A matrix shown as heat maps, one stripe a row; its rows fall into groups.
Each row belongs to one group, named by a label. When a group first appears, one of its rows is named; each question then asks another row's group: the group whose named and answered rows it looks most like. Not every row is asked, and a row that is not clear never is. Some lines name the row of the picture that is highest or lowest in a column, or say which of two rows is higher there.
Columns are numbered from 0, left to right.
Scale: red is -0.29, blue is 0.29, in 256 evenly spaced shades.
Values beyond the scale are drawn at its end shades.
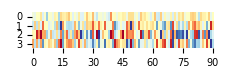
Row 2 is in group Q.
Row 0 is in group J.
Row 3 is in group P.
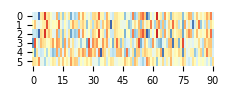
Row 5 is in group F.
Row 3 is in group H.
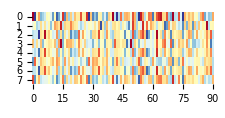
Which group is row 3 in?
P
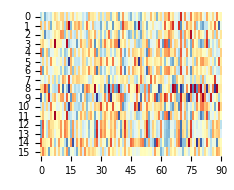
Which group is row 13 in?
H
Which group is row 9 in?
Q
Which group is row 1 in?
P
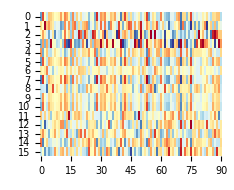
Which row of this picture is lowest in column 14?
11
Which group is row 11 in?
P
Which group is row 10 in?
H
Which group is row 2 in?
J
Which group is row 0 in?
H
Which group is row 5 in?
H
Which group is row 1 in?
Q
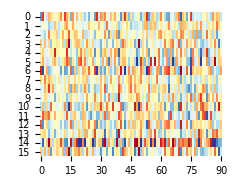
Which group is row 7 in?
Q
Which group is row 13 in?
J
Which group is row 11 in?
Q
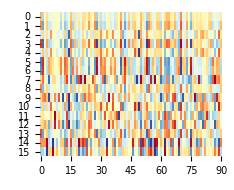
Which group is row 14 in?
F
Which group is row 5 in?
H
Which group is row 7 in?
J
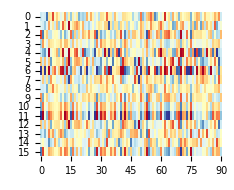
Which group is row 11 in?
H
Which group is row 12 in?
P
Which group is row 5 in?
P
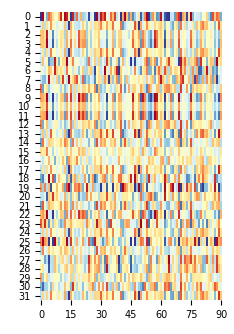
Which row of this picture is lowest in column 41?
19
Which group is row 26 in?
H
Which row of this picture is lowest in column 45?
18
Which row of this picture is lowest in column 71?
7
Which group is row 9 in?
F
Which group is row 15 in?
F
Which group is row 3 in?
F
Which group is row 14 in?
H
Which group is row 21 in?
H
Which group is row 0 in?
H
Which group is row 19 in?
P
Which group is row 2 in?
F
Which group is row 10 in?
F
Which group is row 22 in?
F
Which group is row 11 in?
F
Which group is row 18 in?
Q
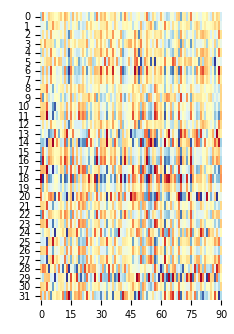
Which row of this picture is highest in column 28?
18
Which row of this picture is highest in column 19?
14
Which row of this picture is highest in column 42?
18
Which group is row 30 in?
F
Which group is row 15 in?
H
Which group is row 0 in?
H
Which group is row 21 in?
F
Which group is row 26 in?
F
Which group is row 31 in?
P
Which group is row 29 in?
J
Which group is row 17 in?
F
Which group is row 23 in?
F
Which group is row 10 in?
F
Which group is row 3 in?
Q
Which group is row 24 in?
J
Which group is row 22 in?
H
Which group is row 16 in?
H
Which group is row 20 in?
Q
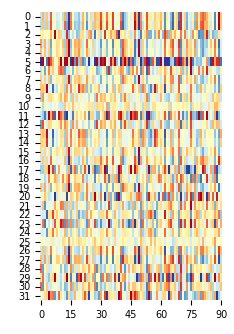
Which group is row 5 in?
H
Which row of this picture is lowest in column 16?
5
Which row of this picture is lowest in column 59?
29
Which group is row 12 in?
H
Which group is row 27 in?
P
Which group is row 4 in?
P
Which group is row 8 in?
F
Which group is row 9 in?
H
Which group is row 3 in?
P
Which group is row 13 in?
F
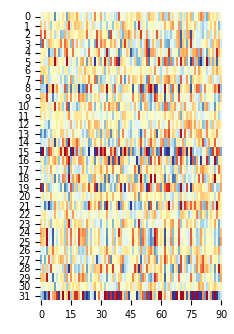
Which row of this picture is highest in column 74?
27
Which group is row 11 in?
P
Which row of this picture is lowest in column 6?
8
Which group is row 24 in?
F
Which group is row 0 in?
J
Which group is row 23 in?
P
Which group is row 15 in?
H
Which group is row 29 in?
F
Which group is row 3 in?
H
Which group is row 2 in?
Q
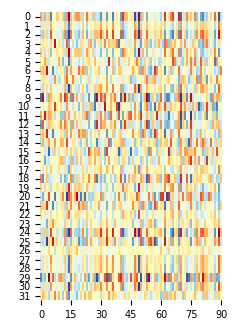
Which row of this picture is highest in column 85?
9
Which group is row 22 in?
P
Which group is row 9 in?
H
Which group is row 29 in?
Q
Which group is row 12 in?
H
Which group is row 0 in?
P
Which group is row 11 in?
Q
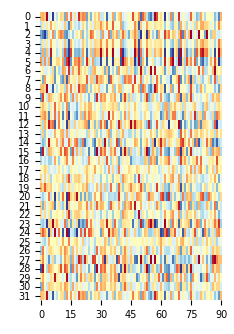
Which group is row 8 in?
F
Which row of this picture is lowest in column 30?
4
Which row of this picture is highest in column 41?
4
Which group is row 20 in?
J
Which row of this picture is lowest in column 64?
20
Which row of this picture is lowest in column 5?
4
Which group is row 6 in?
J
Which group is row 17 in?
J
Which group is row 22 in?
P
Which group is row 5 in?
P
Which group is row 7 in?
Q
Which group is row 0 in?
F
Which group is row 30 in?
H
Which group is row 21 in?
Q
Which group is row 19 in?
Q
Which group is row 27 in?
J
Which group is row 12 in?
Q
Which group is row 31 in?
F
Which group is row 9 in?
H
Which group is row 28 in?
H
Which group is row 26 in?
H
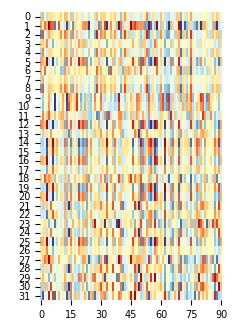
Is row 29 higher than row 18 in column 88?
No
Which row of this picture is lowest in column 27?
23
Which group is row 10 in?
J
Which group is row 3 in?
F
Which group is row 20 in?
F
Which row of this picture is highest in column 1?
31
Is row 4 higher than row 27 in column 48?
Yes
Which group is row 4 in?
H
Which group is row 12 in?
F
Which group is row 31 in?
Q
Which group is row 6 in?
Q
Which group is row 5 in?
F
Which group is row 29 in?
J
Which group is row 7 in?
H
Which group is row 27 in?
Q
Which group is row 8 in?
H
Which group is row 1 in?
Q
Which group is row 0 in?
H
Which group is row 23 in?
J
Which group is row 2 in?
H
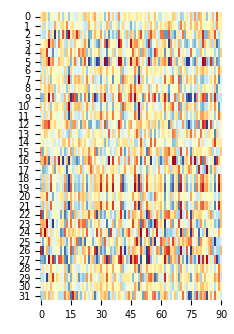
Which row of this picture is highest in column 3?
29
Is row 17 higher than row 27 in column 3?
Yes
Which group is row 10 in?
P
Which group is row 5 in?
Q
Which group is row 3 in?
Q
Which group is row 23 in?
F
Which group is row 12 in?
Q
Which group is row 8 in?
Q
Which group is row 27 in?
Q
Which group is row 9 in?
Q
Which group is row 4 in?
F
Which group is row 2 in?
J
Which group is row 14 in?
J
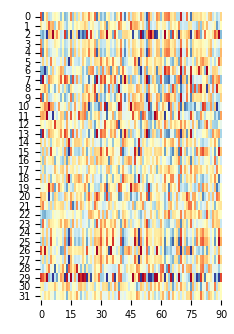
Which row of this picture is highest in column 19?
2
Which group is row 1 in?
Q
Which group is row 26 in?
Q
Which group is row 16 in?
Q
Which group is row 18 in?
P
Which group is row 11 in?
F
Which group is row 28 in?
J
